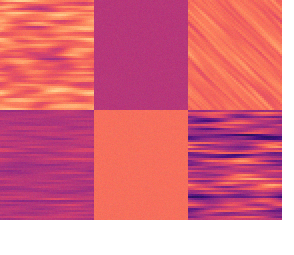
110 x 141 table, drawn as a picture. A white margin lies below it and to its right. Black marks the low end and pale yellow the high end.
It is made of 2 by 3 panels. Panel 1,1: high, streaked across. Panel 1,2: middling, flat. Panel 1,3: high, slanting down to the right, faint in contrast. Panel 2,1: middling, streaked across, faint in contrast. Panel 2,2: high, flat. Panel 2,3: middling, streaked across, strong in contrast.
